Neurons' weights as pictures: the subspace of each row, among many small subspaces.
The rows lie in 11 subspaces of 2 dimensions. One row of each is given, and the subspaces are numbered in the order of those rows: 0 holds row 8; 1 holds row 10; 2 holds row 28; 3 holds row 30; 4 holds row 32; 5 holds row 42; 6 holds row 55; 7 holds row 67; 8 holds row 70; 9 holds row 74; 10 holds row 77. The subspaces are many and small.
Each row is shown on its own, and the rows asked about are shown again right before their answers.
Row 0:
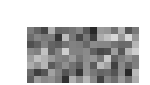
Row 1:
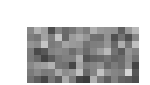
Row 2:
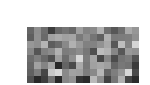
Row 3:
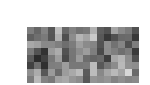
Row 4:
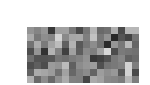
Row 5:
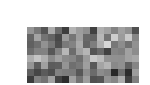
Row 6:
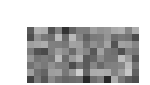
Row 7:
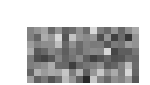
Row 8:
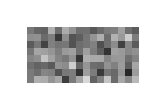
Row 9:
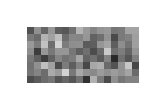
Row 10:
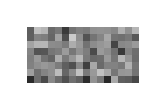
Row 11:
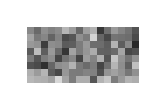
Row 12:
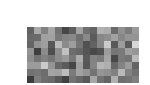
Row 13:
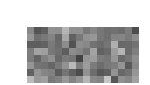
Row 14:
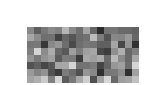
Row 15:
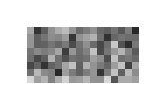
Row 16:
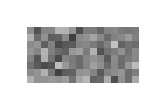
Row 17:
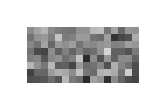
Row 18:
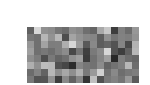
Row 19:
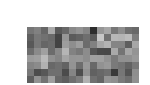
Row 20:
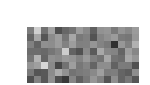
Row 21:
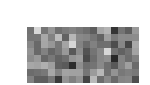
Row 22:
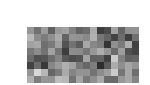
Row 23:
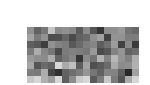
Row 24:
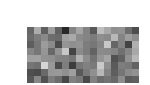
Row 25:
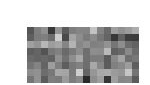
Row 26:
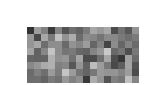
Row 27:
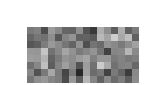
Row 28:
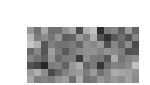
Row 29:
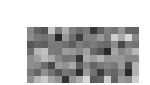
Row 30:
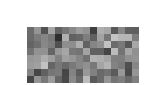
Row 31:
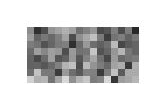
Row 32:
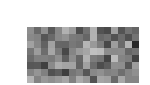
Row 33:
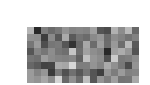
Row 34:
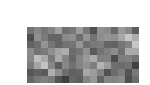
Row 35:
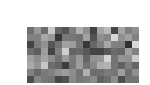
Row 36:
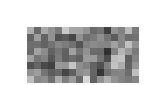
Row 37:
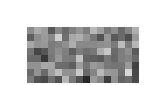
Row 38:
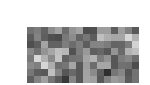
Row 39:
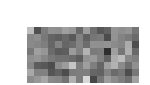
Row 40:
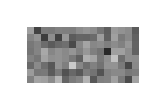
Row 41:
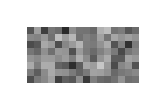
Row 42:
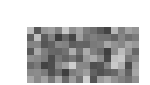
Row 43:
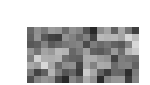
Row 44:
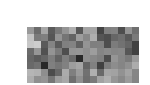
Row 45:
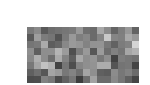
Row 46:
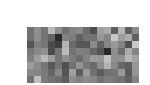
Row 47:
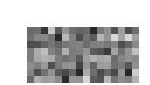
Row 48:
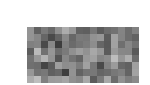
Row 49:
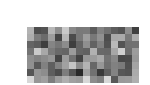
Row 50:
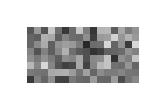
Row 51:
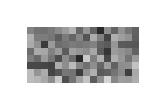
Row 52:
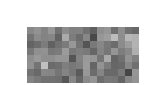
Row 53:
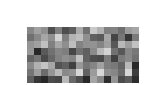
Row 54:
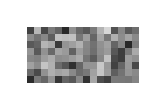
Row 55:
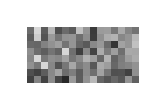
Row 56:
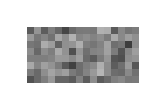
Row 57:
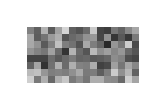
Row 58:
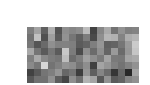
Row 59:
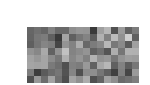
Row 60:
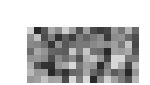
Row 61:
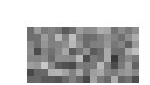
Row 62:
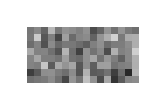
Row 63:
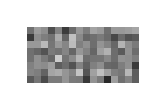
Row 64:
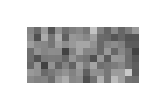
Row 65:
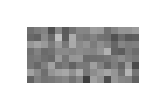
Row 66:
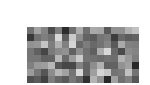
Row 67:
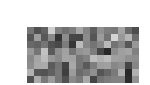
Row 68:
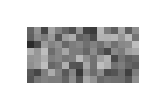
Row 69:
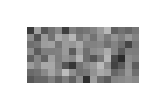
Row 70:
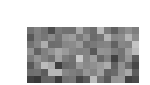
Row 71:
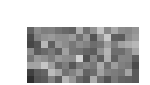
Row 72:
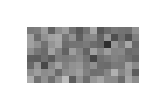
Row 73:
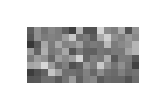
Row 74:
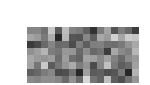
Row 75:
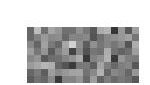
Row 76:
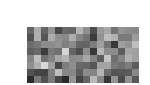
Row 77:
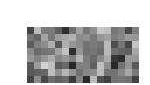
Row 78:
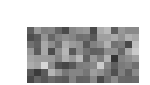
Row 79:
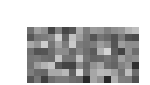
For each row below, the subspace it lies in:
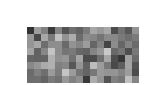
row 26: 5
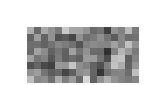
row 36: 5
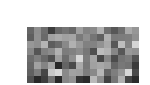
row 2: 8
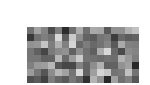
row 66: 9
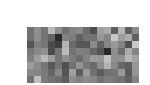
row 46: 4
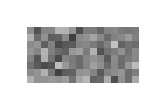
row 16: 6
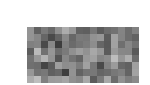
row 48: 4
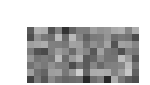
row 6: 1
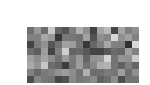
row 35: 4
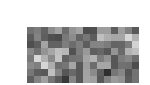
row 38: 8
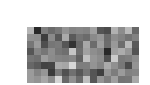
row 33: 7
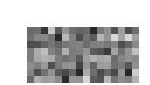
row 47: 0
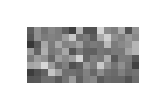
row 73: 2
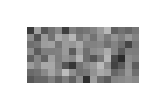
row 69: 5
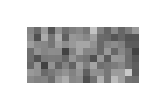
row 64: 6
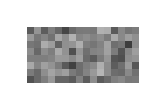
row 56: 5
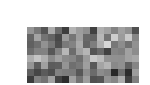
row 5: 10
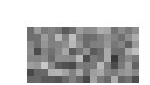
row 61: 3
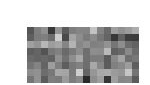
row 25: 9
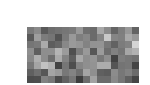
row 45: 8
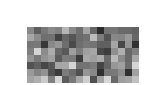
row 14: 0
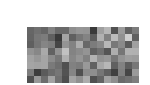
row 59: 3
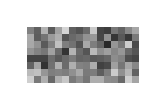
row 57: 10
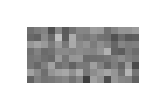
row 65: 9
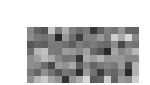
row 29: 0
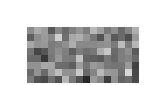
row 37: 0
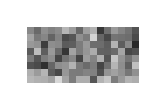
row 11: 0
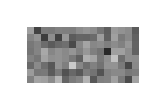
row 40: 7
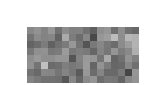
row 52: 9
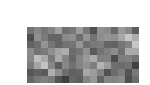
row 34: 8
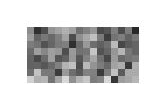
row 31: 1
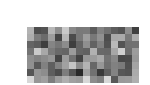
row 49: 1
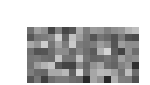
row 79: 9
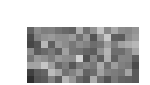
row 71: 2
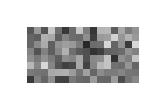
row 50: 4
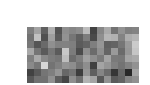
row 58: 6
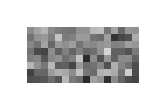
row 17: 2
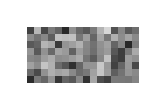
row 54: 5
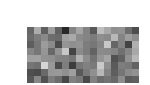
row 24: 10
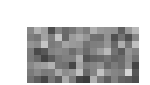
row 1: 0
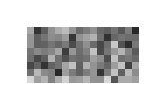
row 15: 1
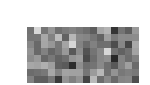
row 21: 7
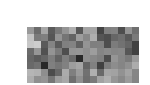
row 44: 2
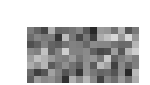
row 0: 0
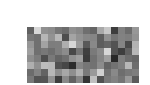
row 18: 7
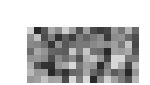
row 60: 10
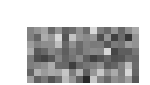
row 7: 3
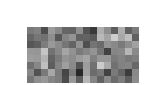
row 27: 2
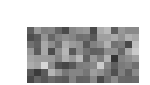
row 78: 3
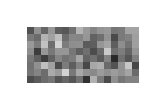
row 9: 4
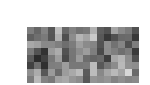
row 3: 1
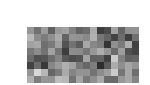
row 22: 3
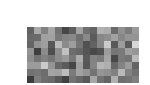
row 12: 4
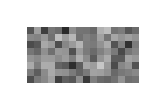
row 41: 5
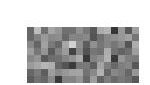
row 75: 7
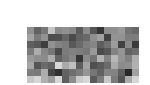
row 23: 8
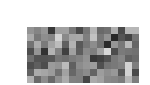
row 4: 7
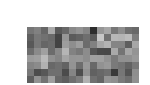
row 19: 3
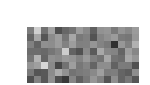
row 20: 6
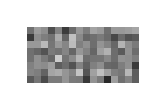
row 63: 9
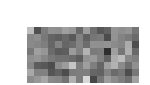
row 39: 10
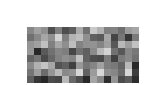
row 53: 0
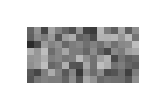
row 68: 2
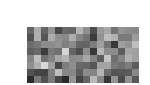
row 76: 6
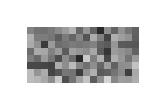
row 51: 2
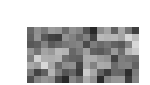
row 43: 8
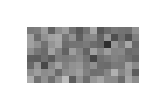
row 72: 10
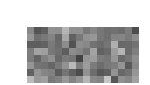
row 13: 1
